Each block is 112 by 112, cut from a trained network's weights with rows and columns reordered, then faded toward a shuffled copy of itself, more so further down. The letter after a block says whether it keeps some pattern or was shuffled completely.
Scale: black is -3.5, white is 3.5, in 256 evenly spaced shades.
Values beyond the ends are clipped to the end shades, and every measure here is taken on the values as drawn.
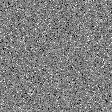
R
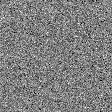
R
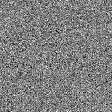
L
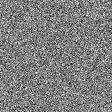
R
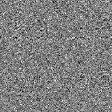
L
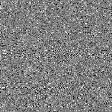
L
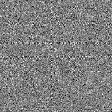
L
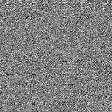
L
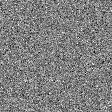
R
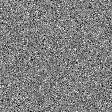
R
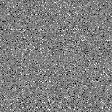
L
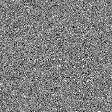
L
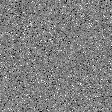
R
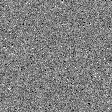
R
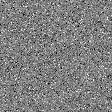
R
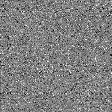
L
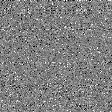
L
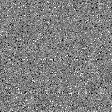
L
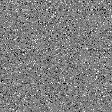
L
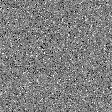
R
